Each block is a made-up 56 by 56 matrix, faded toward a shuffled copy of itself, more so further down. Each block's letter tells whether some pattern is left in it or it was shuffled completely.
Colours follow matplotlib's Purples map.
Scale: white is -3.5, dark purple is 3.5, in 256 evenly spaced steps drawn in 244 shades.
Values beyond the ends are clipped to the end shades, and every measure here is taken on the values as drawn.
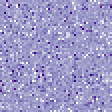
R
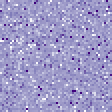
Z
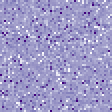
Z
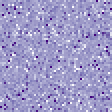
R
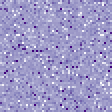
Z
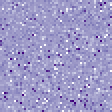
Z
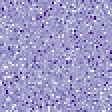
Z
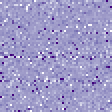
R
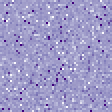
Z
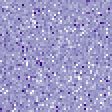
Z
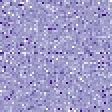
R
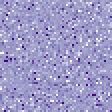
Z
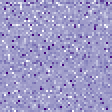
R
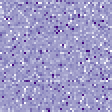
R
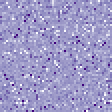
Z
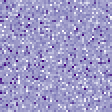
Z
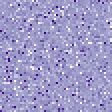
Z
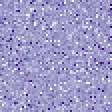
R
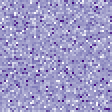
Z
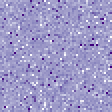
Z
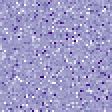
Z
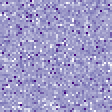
R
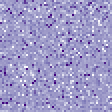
R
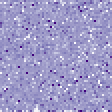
R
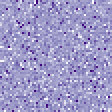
Z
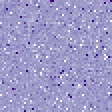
Z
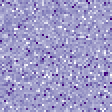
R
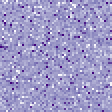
Z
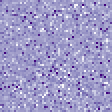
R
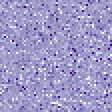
Z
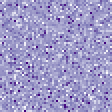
Z
